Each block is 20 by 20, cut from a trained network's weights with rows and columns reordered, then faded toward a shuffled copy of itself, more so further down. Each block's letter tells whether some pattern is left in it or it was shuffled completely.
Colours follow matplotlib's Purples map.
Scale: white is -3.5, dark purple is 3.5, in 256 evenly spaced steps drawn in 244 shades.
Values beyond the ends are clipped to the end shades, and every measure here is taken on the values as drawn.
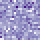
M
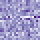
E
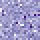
M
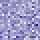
E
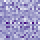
E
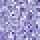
M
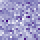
M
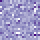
E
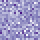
M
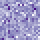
M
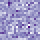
E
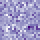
E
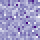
M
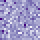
M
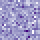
M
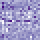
E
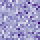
M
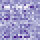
E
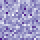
M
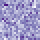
M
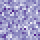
M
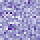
E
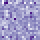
E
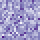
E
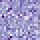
M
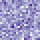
M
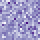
M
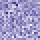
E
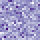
M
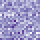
E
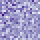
M
